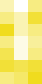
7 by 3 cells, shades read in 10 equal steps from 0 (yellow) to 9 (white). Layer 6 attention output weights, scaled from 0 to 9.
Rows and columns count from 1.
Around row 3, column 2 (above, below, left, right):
6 8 0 4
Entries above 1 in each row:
3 2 2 3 3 1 2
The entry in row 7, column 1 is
4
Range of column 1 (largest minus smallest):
6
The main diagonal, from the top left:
6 6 4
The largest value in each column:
6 9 5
